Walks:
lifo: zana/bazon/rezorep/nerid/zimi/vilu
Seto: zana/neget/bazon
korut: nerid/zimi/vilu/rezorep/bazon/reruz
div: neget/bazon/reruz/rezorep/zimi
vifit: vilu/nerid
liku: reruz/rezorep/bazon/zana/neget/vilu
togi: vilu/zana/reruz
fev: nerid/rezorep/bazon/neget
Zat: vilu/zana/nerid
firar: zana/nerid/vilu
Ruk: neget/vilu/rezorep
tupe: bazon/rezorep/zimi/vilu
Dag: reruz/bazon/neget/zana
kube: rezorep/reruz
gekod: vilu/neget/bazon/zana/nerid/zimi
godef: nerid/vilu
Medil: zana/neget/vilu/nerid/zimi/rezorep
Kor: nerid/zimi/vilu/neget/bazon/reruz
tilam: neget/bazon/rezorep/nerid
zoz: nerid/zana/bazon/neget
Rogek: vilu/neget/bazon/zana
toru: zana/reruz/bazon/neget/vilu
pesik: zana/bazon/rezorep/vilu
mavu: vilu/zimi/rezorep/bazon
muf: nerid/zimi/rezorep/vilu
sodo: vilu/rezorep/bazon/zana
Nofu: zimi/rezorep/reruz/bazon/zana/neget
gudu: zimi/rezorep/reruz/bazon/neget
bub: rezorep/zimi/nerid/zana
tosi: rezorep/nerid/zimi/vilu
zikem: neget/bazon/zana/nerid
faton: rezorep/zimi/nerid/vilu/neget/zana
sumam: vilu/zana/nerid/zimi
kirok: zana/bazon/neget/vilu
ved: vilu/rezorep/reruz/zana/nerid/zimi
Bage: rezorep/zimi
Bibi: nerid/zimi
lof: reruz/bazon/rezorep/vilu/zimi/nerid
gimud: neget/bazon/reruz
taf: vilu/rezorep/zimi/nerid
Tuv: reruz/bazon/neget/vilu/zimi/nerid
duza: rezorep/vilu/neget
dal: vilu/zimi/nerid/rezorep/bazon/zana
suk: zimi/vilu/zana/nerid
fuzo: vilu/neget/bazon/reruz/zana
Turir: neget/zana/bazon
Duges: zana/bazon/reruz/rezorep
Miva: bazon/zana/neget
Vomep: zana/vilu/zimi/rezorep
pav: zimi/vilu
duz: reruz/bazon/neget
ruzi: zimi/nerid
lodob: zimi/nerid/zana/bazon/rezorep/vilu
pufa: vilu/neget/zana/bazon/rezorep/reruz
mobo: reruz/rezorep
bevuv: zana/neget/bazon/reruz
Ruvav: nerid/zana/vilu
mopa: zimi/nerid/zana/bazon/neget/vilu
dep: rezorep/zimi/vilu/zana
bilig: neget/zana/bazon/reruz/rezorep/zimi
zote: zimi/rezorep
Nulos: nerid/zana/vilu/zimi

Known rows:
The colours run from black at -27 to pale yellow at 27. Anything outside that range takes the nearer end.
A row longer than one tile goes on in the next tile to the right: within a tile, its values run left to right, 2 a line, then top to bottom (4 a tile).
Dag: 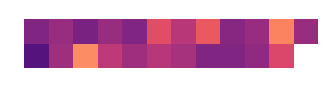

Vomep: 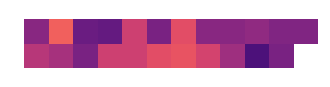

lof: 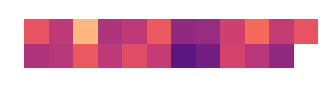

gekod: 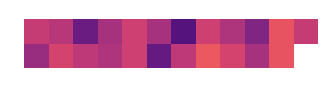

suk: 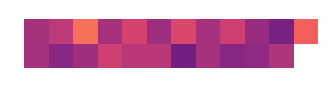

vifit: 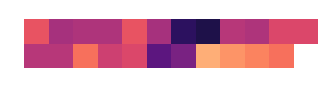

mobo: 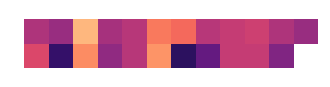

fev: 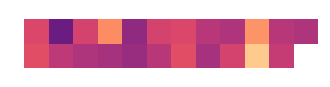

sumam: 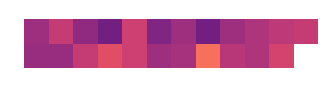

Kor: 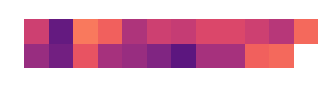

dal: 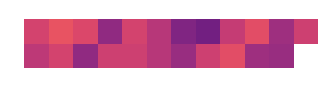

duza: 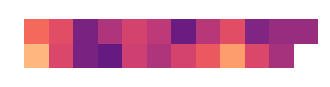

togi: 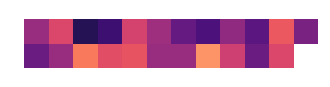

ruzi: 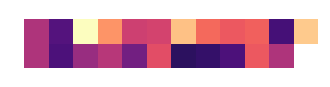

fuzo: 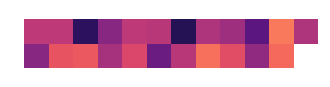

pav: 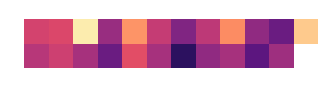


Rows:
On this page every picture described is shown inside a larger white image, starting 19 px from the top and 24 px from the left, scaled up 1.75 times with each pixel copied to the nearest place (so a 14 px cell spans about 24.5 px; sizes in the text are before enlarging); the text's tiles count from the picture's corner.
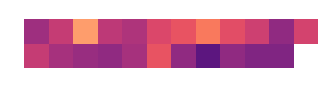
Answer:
Nofu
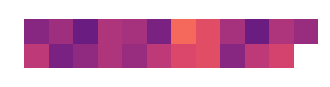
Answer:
Medil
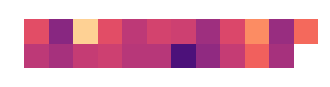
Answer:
korut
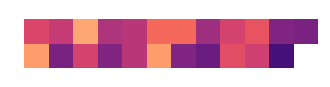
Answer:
kube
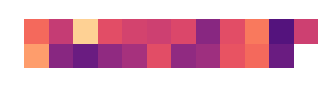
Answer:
tosi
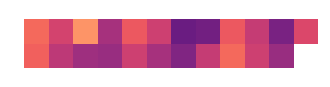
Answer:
taf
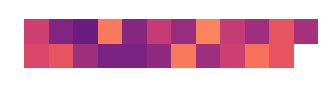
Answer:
tilam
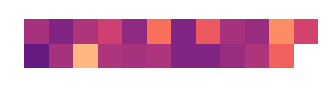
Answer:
duz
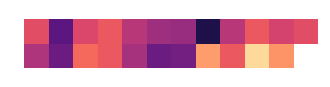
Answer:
godef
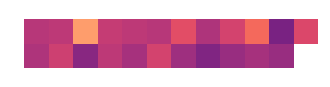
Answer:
lodob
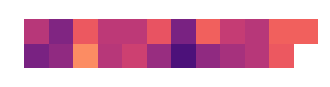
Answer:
Tuv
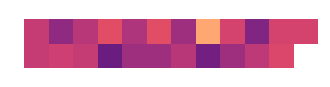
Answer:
div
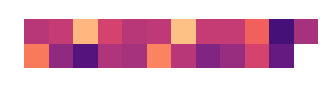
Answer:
bub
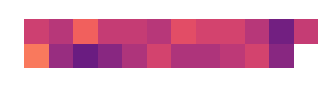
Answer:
faton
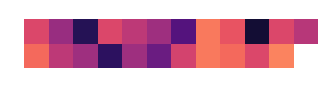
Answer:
Ruk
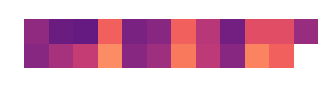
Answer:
zoz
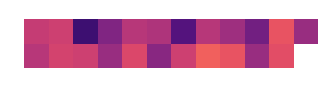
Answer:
pufa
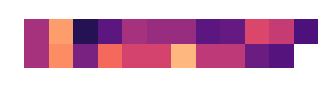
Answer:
pesik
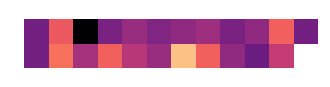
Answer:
kirok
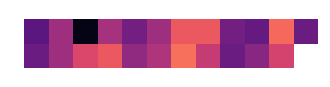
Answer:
bevuv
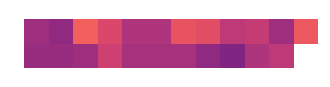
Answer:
mopa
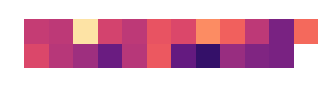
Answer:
gudu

